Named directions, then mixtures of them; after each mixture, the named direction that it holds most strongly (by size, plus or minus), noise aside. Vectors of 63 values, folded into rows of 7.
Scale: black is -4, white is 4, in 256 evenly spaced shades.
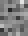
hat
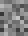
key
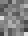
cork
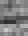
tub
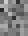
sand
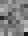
cork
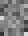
cork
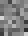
cork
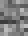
tub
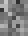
sand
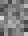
cork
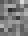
hat
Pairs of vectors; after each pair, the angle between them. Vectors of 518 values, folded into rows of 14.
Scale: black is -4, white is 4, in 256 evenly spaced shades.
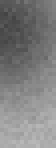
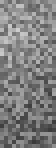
partly opposed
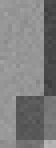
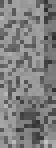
partly aligned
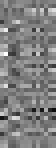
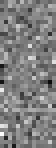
orthogonal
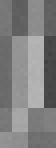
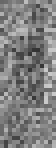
partly opposed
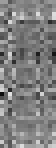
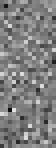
orthogonal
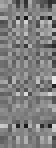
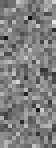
partly opposed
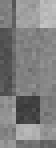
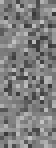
orthogonal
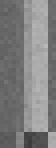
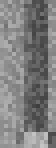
nearly opposite
